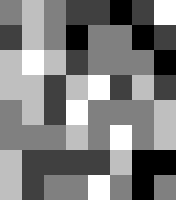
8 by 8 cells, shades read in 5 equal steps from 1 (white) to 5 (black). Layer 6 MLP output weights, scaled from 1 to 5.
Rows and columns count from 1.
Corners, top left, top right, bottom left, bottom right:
3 1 2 3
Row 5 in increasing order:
1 2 2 3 3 3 3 4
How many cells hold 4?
15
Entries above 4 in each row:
1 2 1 0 0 0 2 1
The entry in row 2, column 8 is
4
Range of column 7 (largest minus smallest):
3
